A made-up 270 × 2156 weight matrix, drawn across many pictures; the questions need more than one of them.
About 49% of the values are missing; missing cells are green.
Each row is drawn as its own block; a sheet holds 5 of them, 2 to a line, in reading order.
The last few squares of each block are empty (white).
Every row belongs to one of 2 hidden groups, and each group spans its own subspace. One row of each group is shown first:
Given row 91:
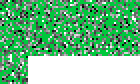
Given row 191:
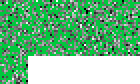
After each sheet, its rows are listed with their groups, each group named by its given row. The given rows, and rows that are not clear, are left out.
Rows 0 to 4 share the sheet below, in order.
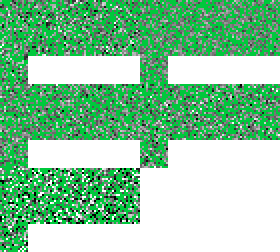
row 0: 91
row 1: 191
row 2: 191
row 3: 191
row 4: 191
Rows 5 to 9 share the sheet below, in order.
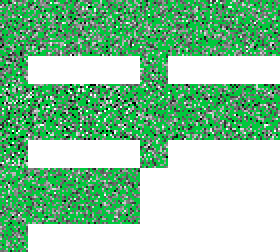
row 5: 91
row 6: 91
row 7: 91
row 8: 191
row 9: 91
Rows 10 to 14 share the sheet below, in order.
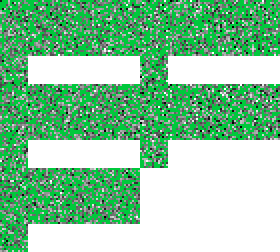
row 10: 191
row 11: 191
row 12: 191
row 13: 191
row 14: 191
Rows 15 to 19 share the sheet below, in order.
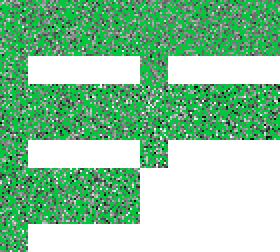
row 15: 191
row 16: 91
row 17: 191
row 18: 91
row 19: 91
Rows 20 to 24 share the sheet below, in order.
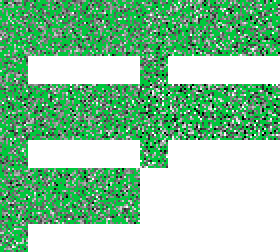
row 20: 91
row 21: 191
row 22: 91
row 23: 191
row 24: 191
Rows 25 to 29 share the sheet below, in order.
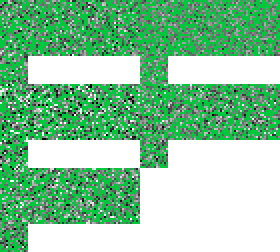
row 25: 91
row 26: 191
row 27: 91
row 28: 191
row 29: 191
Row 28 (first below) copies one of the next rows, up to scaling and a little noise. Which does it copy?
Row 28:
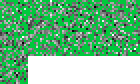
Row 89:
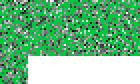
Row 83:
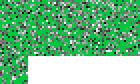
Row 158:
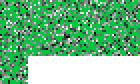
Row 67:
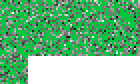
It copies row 89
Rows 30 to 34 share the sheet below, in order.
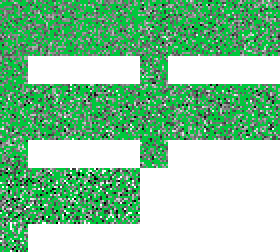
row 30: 91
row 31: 191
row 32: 91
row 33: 91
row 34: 91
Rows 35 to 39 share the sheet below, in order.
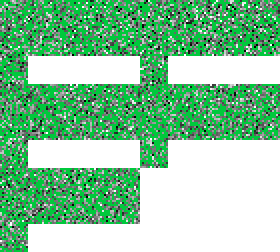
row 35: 91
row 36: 91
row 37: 91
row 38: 91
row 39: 91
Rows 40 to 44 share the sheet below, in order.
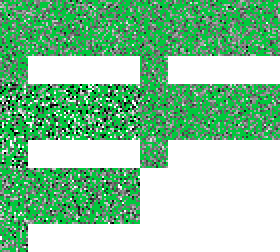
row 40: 91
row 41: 91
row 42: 91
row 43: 91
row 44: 91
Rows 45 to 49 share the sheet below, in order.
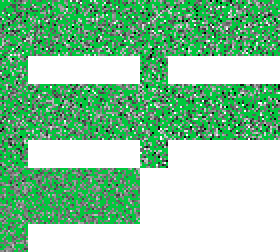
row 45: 91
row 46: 91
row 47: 91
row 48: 91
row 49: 191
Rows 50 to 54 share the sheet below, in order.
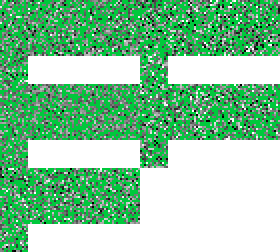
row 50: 191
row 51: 91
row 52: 191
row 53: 191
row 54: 191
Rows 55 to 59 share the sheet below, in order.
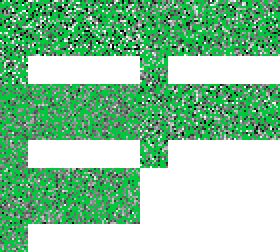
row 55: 191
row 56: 91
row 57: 91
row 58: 91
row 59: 91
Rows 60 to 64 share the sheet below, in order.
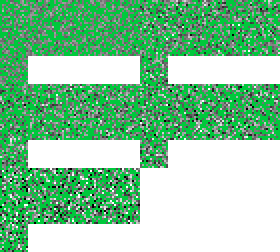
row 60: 191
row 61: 191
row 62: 91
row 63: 191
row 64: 191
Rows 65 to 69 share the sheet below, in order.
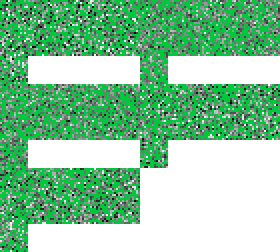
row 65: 91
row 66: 91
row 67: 191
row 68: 191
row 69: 91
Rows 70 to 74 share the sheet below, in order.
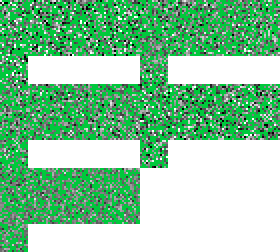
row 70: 91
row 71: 191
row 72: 191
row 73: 191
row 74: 191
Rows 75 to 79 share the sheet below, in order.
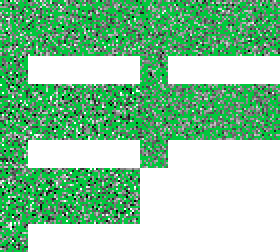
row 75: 191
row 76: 191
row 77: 191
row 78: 191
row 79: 91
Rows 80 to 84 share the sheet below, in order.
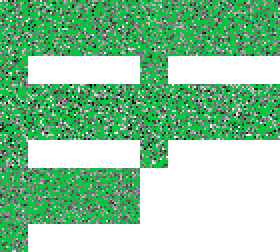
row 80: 191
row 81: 91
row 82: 91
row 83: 191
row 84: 191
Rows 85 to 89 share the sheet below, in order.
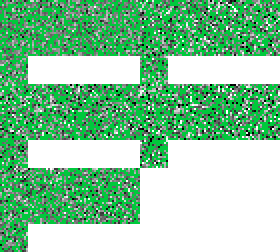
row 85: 191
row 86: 91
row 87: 91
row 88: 91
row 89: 191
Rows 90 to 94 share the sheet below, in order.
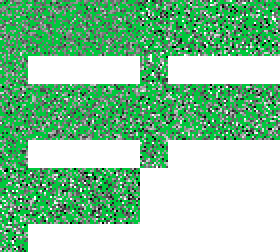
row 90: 91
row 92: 191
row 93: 91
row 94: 91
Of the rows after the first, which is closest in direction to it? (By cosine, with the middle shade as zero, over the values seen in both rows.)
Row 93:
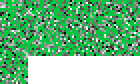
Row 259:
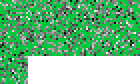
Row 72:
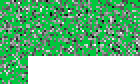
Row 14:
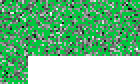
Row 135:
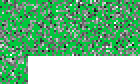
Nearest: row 259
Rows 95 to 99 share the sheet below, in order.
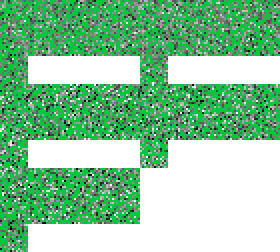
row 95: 91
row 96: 191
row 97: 91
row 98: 191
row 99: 91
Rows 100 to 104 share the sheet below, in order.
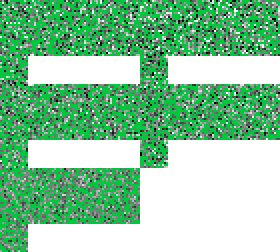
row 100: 191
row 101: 91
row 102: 191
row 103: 91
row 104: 191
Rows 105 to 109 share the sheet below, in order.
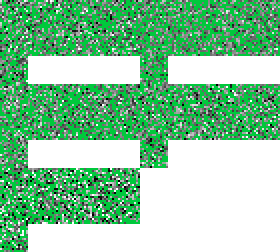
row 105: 191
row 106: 191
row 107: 91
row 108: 91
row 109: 91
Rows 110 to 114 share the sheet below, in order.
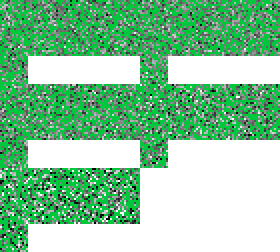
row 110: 91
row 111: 191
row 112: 91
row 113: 191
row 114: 91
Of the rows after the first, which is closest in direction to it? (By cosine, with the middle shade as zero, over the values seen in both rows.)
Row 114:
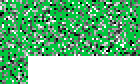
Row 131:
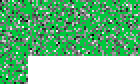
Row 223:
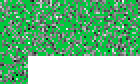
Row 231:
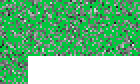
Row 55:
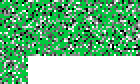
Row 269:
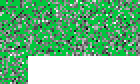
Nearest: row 231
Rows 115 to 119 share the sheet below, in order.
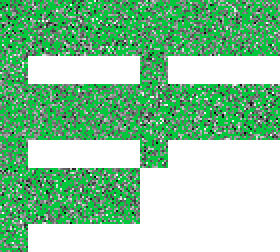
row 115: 91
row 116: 91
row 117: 91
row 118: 191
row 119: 91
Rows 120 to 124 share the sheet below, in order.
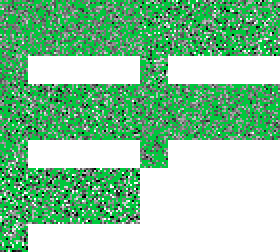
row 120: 191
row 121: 191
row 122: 191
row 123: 191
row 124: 191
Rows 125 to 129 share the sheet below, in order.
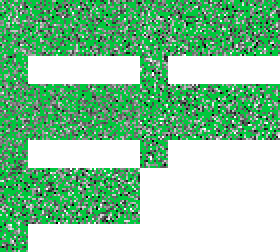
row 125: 91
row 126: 91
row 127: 191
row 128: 191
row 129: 91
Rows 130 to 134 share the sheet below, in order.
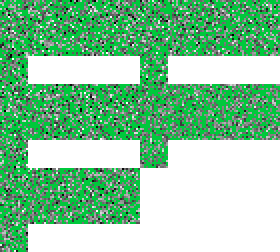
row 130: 91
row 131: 191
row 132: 191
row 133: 91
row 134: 191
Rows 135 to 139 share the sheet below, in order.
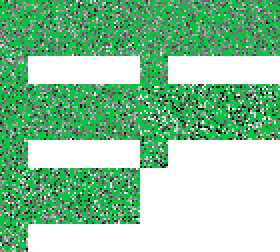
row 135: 91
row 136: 91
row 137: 91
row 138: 191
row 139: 191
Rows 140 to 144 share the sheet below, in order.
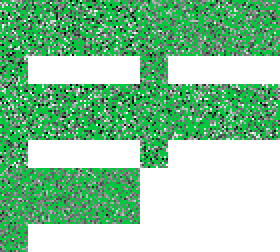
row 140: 91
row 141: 91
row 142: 91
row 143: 191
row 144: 91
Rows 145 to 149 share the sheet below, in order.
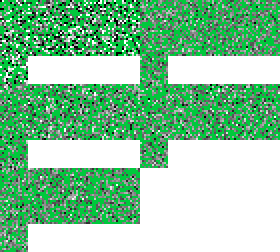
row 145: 191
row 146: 91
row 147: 91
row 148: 91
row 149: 191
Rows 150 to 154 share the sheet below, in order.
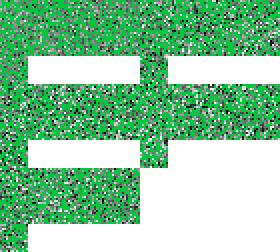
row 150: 91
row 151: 91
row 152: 191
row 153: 91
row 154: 191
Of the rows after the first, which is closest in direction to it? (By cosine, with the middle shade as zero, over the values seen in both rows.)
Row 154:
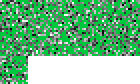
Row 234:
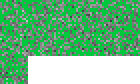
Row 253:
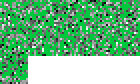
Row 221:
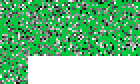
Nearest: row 234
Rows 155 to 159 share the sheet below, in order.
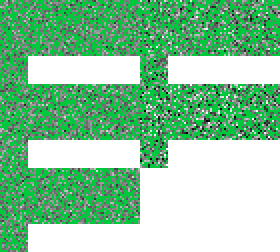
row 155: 91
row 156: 191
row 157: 91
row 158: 191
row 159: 191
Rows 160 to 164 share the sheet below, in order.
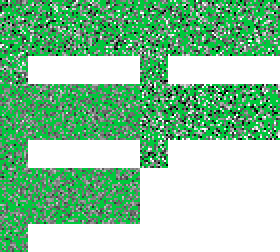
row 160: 91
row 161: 191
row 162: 191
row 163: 191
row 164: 191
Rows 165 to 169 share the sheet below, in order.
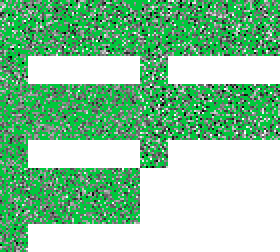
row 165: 91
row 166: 191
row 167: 91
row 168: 191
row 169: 191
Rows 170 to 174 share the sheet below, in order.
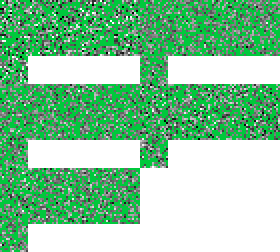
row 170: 191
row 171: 91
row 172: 91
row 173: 191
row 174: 191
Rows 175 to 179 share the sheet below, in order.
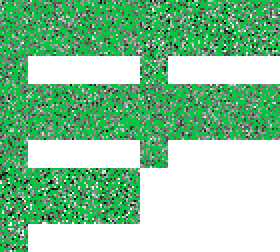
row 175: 191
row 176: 191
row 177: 91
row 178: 91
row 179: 91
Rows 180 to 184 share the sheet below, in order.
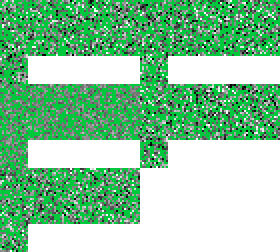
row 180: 91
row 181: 91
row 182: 191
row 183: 91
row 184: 91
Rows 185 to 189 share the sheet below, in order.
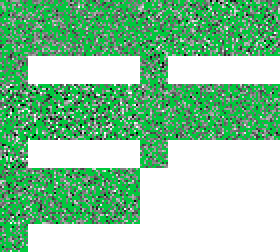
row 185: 91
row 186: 91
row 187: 191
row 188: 191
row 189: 91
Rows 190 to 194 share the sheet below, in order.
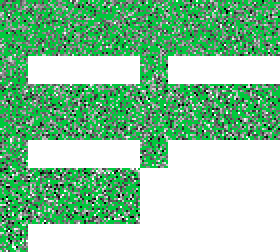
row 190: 91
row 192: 91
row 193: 91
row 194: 191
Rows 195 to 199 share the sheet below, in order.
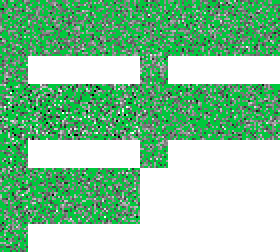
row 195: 191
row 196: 91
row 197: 191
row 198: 191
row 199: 191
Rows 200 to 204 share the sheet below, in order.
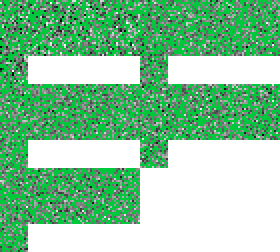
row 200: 91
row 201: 91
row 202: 191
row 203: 191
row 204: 191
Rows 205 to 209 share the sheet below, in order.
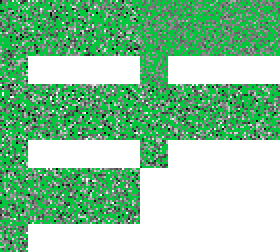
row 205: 191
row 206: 91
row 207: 191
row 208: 191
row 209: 191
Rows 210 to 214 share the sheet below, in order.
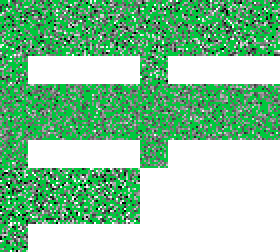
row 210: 91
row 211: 191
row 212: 191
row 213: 191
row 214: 91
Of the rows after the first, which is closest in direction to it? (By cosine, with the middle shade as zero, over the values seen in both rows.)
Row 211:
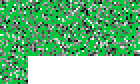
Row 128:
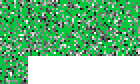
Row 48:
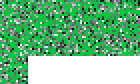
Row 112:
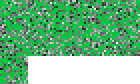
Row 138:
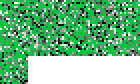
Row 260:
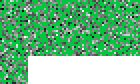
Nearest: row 128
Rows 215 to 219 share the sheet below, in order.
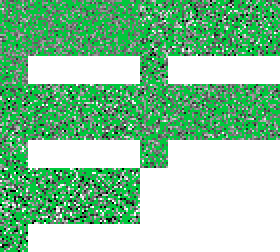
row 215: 191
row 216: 91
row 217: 91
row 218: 191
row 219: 191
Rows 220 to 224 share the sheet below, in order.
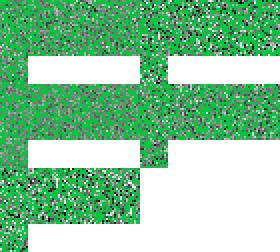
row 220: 91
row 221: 191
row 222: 91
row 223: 191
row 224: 91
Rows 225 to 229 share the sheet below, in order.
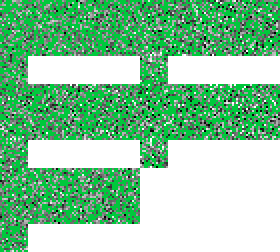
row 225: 91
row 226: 91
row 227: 91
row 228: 91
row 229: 191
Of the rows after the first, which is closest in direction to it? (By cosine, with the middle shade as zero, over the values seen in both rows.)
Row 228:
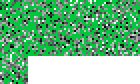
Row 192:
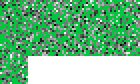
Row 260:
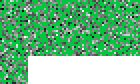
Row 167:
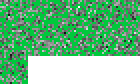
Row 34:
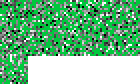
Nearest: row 34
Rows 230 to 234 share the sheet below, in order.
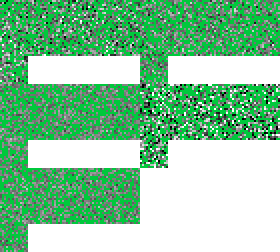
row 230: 91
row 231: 91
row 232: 91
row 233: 191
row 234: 191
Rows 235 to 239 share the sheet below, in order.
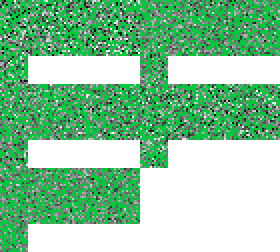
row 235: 191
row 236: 91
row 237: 191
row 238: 91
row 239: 191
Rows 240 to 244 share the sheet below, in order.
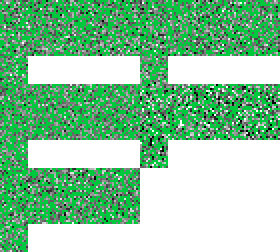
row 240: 191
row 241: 191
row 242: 91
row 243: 91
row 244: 91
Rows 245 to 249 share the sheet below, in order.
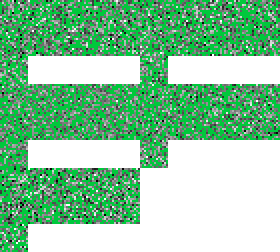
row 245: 191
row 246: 91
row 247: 191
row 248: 191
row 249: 191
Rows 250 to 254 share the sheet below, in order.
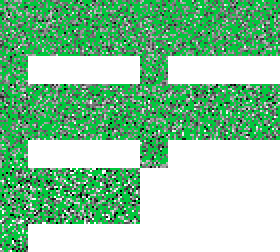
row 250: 91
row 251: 191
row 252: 191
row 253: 91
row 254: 91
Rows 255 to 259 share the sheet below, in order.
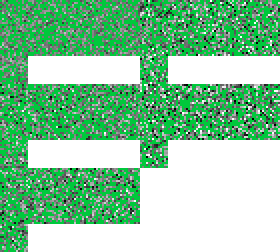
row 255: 91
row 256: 91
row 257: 191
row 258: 191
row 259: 91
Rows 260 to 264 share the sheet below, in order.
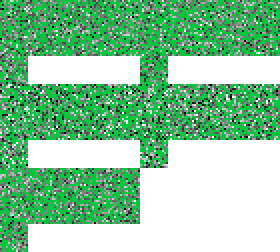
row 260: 191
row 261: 191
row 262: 191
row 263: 191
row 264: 91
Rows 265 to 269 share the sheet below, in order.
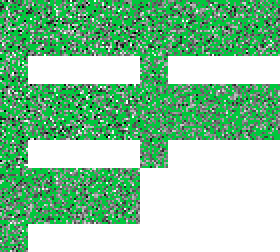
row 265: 91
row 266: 91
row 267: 191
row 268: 91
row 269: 91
